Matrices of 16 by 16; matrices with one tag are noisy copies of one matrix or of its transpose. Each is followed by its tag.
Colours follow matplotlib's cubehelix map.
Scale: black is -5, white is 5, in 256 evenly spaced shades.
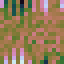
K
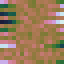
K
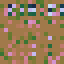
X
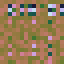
X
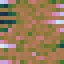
K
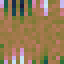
K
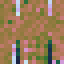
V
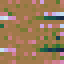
V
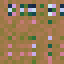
X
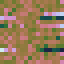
V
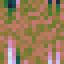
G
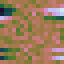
G
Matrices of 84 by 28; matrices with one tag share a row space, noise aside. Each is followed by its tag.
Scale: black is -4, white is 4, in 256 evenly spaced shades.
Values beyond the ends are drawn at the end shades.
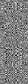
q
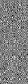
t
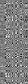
q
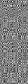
t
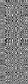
q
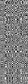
q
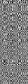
t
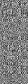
t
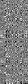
q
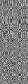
t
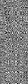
q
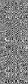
q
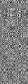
t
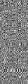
t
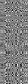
q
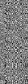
q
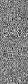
t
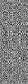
t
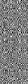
t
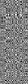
q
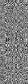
q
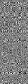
t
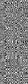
q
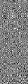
t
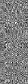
q
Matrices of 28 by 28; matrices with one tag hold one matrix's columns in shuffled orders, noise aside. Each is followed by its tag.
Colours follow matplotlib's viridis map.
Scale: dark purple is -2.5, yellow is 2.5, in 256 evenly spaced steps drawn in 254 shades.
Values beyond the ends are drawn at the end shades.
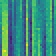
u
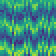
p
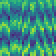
p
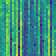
u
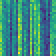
u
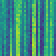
u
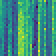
u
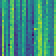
u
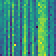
u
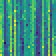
u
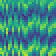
p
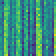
u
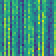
u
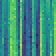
u
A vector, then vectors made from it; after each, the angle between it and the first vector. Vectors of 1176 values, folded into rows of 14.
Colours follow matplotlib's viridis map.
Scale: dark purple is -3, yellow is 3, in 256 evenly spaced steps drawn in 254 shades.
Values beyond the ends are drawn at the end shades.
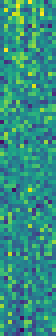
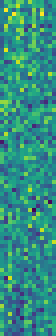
nearly parallel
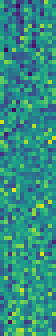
nearly opposite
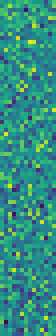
partly aligned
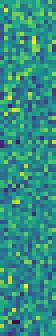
partly aligned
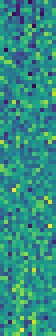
nearly opposite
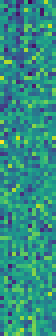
nearly opposite
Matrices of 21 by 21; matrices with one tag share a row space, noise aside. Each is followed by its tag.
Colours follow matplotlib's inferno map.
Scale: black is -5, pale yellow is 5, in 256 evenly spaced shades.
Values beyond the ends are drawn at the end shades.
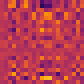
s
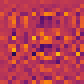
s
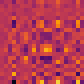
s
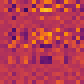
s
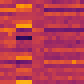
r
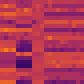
r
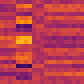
r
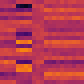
r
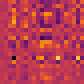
s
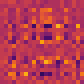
s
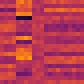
r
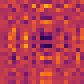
s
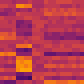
r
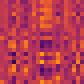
s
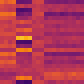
r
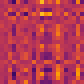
s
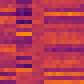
r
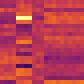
r
